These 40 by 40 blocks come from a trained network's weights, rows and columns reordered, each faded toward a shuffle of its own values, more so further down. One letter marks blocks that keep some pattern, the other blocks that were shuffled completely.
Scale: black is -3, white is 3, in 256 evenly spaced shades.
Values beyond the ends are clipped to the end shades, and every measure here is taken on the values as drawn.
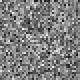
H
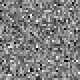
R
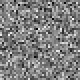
R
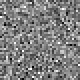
H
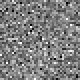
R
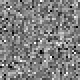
H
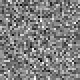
H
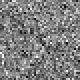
H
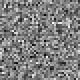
H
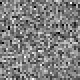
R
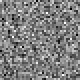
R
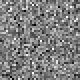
H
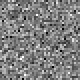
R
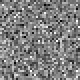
R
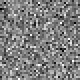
H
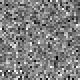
R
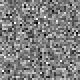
H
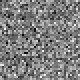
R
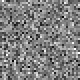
R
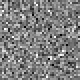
R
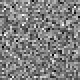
H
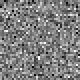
R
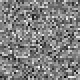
R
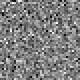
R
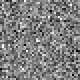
H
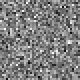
H
